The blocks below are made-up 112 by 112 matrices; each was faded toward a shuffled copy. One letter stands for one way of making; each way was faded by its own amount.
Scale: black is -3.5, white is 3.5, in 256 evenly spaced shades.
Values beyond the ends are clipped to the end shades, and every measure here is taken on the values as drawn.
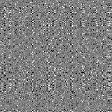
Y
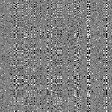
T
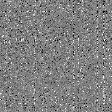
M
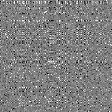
Y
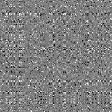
Y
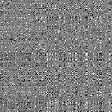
Y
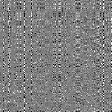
T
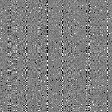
T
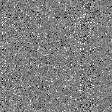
M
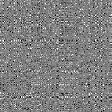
Y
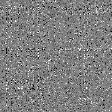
M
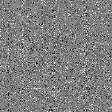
M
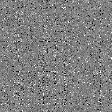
M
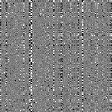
T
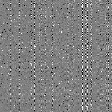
T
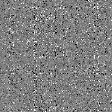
M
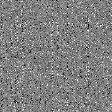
M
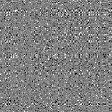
Y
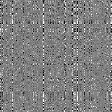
T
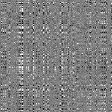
T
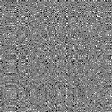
Y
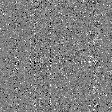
M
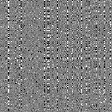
T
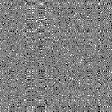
Y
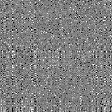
Y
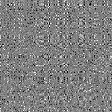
Y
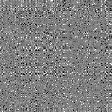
Y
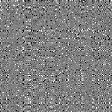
Y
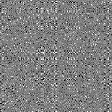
Y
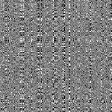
T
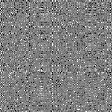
Y
